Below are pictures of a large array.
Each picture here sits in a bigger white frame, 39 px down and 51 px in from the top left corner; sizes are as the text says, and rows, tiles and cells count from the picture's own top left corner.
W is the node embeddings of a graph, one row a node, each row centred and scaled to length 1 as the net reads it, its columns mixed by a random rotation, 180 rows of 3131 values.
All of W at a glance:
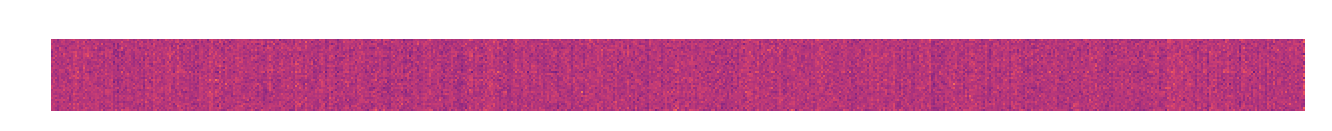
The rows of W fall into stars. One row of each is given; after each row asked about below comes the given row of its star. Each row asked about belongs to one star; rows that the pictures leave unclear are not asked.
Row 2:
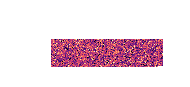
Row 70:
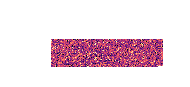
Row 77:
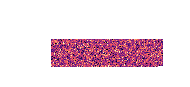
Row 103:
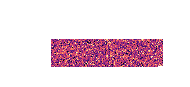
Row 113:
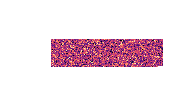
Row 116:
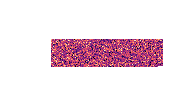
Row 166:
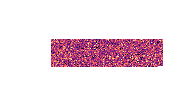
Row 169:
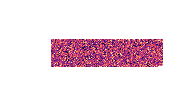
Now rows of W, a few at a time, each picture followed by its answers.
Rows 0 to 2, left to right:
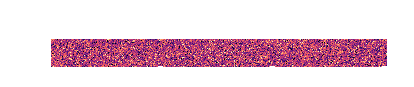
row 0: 166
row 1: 77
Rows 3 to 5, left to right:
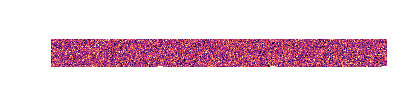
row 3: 77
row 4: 70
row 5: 166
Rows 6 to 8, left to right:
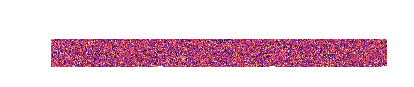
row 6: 116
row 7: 116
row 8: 70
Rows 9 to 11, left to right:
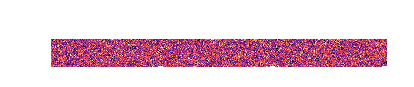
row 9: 70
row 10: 103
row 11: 103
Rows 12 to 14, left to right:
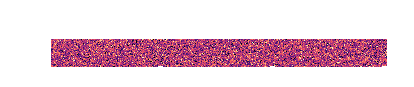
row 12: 2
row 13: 70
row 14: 2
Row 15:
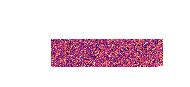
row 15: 169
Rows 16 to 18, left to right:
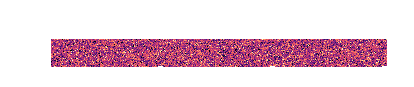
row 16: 103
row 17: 116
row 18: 70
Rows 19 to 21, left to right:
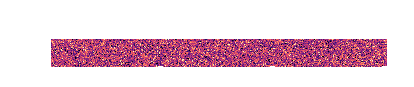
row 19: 113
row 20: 116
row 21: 166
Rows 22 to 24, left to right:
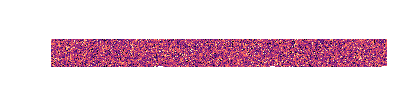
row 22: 116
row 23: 70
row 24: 166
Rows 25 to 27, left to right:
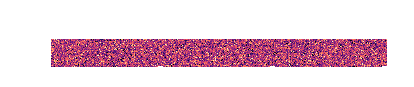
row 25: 116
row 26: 113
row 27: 169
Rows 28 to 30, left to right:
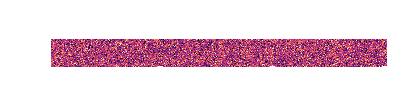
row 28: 113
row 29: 169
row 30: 2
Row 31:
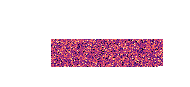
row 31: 166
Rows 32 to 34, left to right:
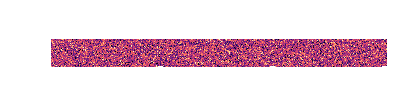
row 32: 113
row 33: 103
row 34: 103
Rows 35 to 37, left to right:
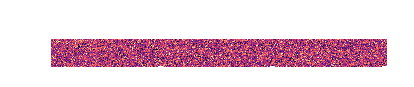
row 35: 2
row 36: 77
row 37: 103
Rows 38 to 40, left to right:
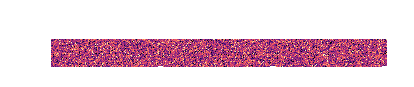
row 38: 103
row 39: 166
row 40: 113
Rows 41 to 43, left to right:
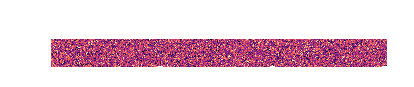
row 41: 113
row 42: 166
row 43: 77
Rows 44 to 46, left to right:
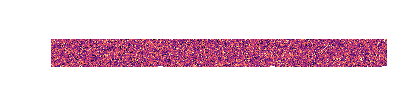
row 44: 77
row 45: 169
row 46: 166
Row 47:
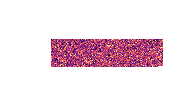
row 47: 169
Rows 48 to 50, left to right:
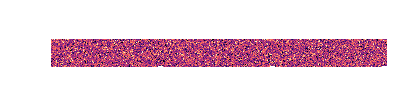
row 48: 116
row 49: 116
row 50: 166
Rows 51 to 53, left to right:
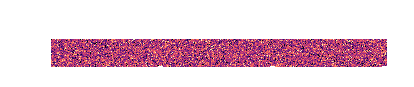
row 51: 169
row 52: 113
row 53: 77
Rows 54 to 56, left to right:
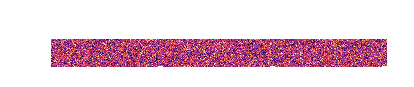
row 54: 116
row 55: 2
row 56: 103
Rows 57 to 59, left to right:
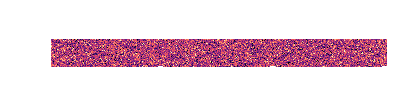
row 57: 70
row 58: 2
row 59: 70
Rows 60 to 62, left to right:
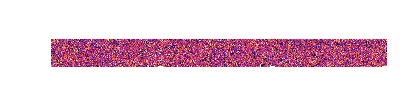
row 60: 166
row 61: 77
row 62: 169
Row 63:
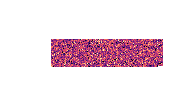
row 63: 103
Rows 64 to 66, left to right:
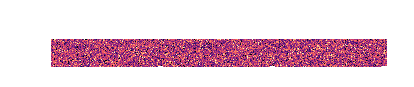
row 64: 70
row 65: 166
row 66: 77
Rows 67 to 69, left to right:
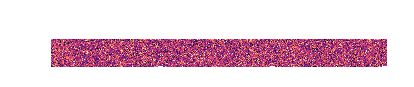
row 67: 116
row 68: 169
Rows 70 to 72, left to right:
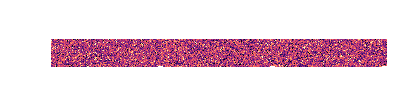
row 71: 116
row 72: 113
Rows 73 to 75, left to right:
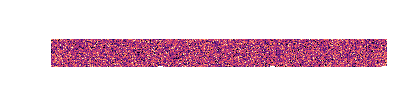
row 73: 166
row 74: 2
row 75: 169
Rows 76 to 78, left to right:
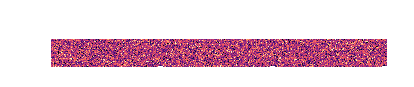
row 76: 166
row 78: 116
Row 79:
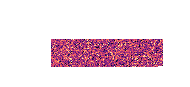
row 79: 166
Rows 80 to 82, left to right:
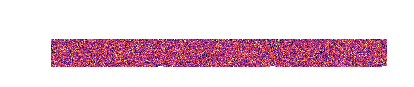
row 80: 70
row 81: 70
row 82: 70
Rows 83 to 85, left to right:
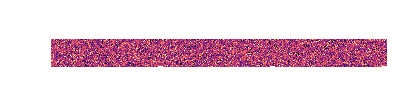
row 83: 70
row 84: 70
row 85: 116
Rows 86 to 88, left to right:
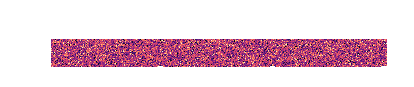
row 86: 77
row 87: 2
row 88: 116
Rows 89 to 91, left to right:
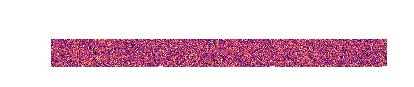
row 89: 103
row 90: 70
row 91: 2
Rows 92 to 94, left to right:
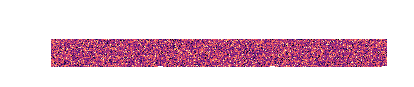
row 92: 113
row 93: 77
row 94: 77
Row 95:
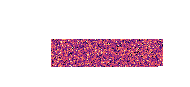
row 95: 70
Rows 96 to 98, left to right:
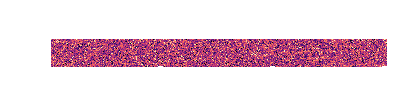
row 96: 166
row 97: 116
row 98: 169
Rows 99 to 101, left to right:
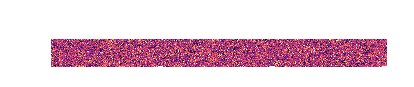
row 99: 169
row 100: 77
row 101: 77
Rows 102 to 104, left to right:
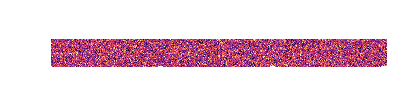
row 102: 103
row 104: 103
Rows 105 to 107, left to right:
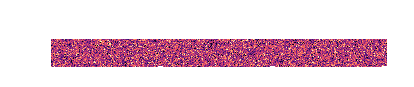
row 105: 103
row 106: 166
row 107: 103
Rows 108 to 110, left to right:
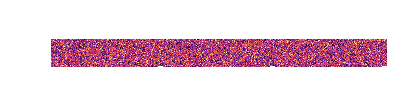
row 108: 166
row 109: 70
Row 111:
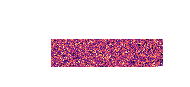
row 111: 113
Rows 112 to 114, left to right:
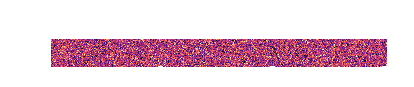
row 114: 113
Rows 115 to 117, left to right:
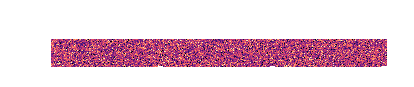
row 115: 77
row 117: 77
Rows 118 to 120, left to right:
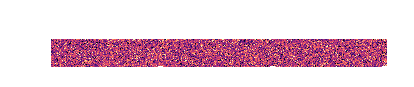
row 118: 169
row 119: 70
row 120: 116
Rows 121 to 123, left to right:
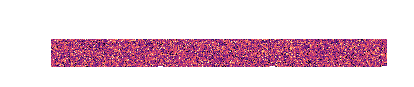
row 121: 169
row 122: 116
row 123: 116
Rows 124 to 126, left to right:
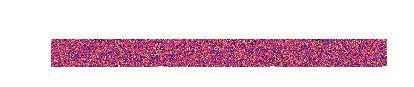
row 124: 116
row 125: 2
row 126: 116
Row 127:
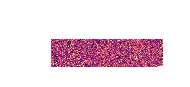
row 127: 169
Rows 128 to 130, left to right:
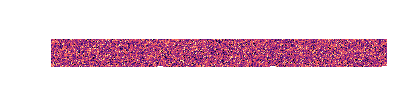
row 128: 77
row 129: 113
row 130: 103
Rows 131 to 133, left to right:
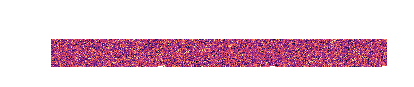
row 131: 169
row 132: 77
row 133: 169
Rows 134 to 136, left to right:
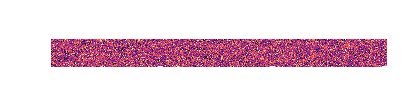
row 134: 2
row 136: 116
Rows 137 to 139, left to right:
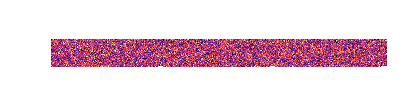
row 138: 103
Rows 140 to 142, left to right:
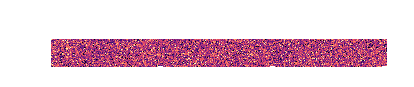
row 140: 116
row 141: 103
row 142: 169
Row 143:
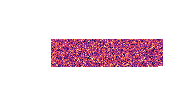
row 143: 2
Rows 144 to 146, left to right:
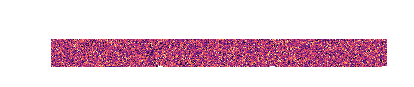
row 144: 2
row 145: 70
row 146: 116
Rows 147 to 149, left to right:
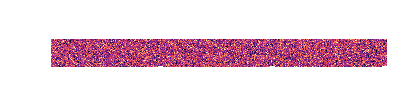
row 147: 116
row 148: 113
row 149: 2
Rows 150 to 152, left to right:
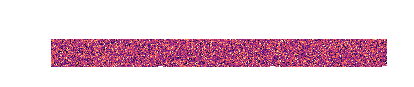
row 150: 113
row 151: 2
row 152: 116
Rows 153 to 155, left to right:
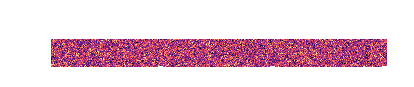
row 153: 77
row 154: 113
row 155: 103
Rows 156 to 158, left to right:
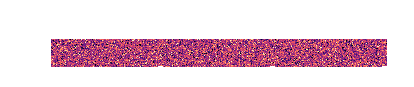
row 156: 169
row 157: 169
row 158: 2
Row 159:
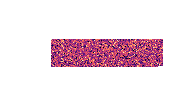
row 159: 116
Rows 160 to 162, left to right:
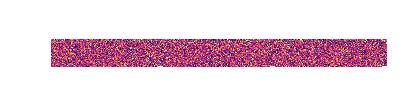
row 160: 166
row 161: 116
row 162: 166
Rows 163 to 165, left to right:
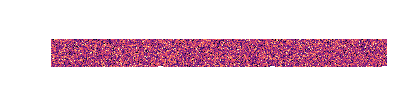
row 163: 70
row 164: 113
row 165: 2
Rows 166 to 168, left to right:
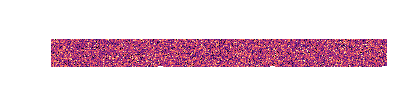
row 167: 70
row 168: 70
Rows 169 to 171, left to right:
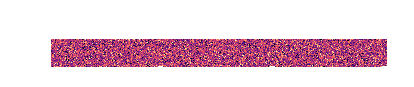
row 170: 103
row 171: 113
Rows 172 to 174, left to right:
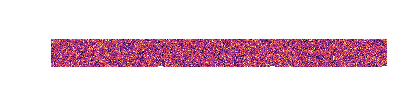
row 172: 77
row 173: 166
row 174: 166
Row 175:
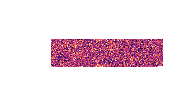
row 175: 2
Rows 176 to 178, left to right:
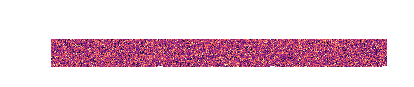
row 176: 77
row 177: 70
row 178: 2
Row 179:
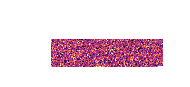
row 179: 70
